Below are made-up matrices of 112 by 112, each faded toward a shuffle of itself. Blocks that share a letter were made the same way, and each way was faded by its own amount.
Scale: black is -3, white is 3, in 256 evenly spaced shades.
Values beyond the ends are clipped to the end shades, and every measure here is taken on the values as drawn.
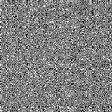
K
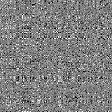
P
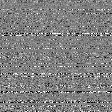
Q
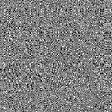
K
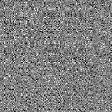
K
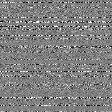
Q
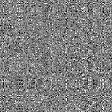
K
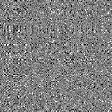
P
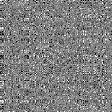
P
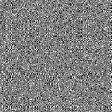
P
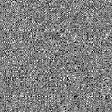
K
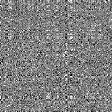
K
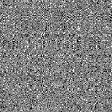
K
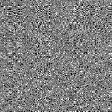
K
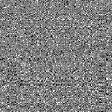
P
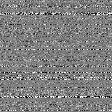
Q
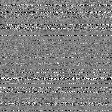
Q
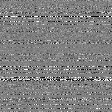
Q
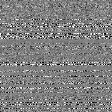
Q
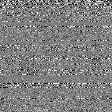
Q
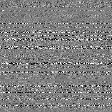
Q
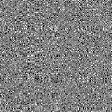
P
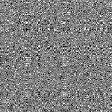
P
